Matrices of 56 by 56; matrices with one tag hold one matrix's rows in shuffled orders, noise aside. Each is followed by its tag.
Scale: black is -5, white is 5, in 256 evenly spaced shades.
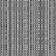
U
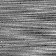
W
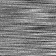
W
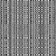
U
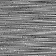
W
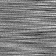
W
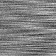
W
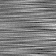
W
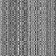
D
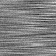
W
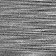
W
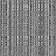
U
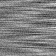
W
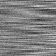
W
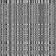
U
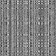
U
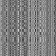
D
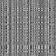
U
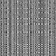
U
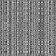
U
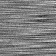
W
